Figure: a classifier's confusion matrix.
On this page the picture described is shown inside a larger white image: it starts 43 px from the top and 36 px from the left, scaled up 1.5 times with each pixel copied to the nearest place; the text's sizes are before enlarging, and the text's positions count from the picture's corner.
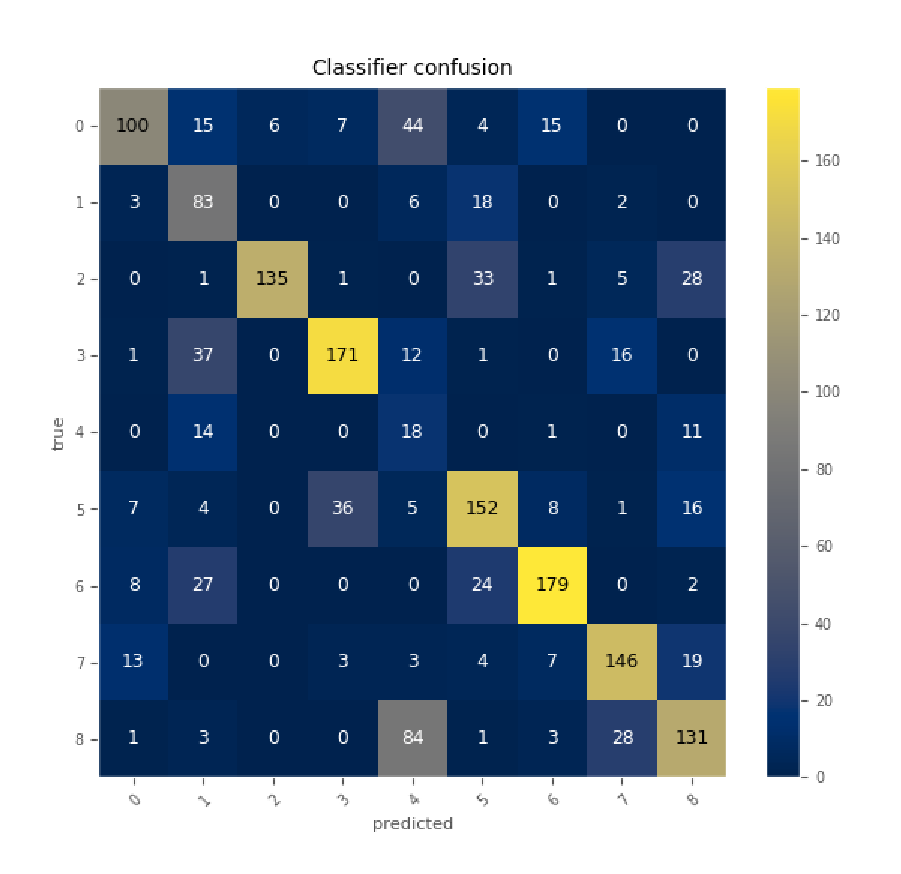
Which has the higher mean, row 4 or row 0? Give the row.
0
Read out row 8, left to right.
1 3 0 0 84 1 3 28 131
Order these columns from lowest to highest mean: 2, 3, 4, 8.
2, 4, 8, 3
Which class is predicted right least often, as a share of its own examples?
4
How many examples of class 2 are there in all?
204
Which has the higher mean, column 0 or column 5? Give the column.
5
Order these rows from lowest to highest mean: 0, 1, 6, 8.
1, 0, 6, 8
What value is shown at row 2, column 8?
28
